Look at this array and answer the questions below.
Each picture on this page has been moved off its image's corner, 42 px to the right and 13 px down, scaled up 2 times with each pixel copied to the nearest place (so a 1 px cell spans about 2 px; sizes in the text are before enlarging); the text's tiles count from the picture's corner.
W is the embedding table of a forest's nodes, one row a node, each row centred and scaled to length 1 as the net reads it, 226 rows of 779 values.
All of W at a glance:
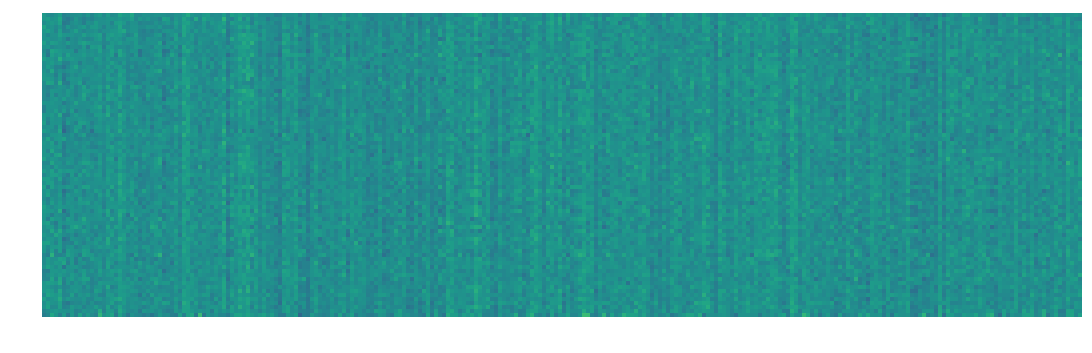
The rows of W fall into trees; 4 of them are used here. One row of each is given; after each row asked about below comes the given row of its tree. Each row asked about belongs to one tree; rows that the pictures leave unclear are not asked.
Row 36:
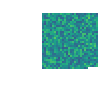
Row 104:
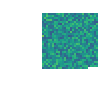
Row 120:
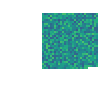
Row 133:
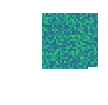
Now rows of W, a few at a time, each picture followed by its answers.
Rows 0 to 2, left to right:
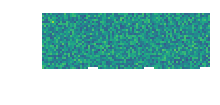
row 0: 120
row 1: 133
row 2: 133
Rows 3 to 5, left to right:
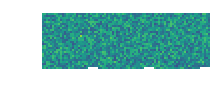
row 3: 133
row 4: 36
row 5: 133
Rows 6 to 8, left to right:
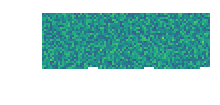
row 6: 120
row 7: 133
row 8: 133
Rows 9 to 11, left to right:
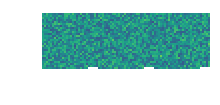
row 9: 120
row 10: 104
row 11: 133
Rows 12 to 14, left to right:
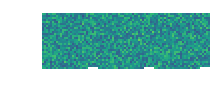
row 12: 133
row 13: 104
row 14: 133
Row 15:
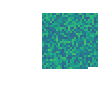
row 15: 104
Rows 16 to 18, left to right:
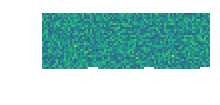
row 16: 104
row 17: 120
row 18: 133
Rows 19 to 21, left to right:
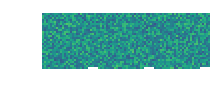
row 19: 120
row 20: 120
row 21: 104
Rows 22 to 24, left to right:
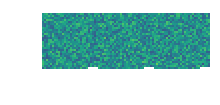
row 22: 104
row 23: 120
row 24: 120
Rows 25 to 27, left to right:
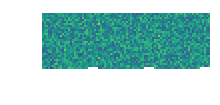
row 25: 104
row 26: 36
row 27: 120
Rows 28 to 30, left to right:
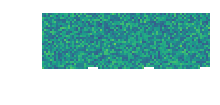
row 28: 120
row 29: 104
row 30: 104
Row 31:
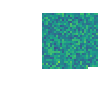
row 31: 104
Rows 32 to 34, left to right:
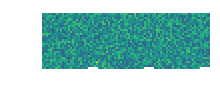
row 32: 104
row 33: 133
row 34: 36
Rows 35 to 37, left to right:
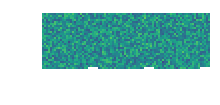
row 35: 120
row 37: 104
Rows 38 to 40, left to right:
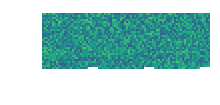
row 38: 133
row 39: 133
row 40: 104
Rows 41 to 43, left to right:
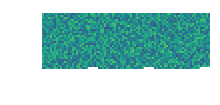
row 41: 133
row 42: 36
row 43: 104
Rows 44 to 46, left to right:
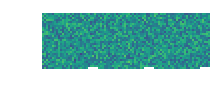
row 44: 104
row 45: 120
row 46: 133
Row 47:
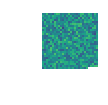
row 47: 104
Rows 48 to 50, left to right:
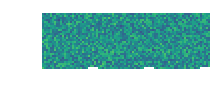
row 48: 120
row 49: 133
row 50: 133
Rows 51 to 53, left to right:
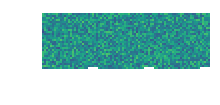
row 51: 133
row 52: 120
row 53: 133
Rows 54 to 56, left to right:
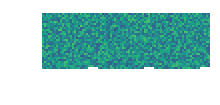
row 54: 120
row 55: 133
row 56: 120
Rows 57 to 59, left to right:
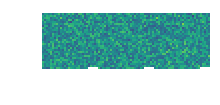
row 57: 104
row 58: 120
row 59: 104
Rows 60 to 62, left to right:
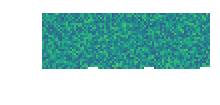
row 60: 104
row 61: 120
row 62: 104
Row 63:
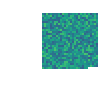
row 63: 120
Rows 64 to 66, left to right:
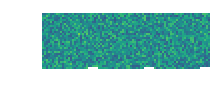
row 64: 104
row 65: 120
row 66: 133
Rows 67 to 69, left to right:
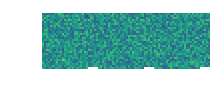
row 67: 104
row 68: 133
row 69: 120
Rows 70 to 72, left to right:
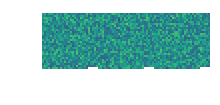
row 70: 133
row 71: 104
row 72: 120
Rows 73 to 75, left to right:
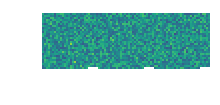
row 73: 36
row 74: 120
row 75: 133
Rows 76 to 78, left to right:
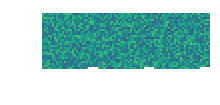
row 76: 133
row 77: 120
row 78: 120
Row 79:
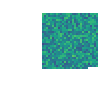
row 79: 133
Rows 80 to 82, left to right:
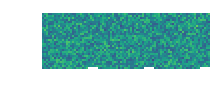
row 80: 104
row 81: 133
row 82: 104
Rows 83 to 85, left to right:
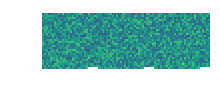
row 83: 104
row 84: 133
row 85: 104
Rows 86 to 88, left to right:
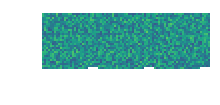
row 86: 133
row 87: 133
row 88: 133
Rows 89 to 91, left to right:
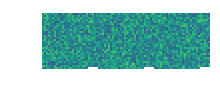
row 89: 133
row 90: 104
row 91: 36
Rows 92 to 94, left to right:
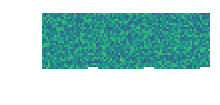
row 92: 36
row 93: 36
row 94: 120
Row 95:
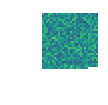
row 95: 36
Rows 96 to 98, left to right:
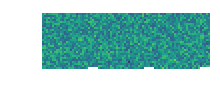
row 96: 133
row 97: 133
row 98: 104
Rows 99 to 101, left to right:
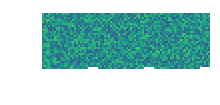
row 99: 36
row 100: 104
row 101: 133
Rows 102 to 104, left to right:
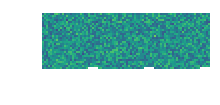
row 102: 104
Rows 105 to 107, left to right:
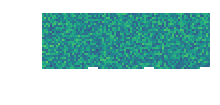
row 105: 120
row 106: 36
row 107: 133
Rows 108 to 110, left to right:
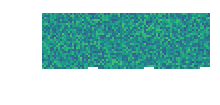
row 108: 120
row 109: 104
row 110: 36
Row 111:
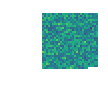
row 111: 120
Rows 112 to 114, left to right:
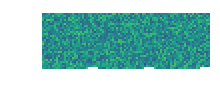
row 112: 104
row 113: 104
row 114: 120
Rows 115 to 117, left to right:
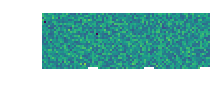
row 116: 120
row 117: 36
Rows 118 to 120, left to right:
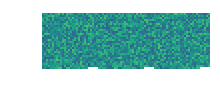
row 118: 104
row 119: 120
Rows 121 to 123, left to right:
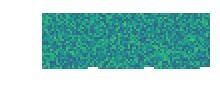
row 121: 133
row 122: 120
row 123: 133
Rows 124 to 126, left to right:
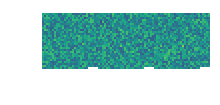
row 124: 133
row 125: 36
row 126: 133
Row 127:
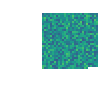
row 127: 120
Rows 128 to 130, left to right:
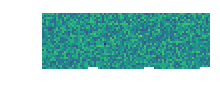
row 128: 133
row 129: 120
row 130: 104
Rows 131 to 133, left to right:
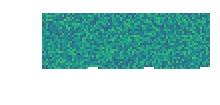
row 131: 104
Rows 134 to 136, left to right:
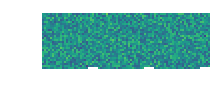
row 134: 133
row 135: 120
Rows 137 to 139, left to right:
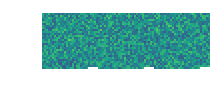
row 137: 133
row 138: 120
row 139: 104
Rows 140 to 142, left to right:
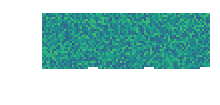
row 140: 133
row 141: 133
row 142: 104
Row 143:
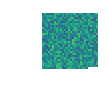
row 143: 104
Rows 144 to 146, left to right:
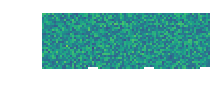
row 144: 133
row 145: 120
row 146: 120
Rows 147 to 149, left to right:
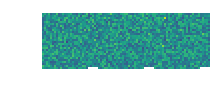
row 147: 133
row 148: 133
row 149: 133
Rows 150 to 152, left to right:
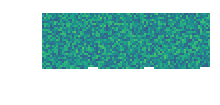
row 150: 120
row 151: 120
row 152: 133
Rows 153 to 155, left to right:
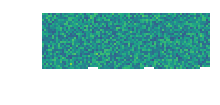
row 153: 104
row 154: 120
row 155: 104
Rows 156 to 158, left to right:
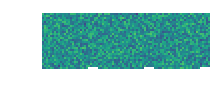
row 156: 36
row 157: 133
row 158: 104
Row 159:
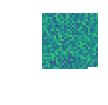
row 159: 133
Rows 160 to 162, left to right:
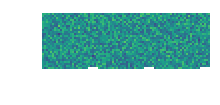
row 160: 133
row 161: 133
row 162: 104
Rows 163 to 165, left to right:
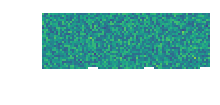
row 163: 36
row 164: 104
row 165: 36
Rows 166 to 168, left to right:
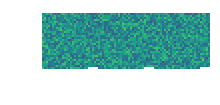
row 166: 120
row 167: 104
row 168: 133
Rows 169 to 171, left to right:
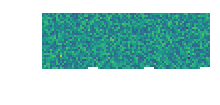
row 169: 133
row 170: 120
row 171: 36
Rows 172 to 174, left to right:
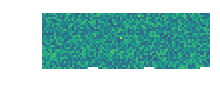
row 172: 133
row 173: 133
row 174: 120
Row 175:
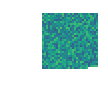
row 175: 104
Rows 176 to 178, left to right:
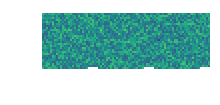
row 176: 133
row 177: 104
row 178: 104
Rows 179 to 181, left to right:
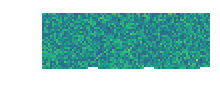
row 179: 133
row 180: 104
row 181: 104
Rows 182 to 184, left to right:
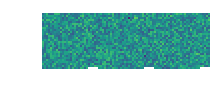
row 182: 104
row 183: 133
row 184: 120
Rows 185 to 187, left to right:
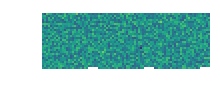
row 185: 120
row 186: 120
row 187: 36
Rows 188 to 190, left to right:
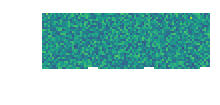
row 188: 120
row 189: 133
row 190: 120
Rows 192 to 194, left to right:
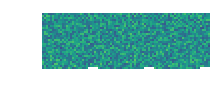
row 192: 104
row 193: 120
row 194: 120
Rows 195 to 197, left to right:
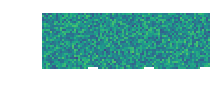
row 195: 120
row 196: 36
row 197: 104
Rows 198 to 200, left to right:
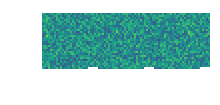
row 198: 133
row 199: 104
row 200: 104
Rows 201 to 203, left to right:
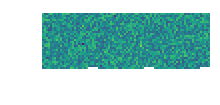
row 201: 36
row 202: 104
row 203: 133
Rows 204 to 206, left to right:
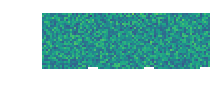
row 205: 120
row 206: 133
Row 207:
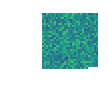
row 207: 120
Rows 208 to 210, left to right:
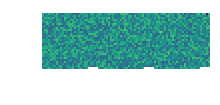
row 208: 133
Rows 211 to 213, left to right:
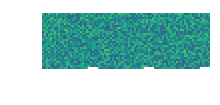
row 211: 36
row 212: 120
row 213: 133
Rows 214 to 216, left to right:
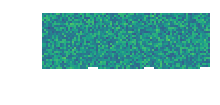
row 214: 104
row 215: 120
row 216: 36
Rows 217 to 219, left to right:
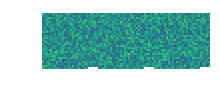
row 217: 133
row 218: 36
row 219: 133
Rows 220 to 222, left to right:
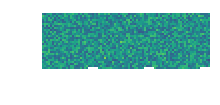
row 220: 120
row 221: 133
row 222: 120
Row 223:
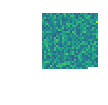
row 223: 120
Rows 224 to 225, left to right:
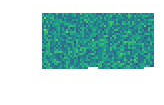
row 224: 36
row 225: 120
